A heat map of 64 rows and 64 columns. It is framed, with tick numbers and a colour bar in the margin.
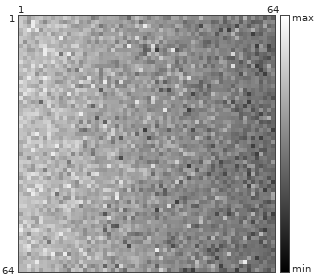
There are no regular stripes. Fine speckle covers the field. The field climbs toward the left.
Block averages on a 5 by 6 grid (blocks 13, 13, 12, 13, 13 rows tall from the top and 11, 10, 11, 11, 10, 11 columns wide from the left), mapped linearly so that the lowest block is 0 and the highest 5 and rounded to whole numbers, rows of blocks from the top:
543210
543210
543210
543210
543210
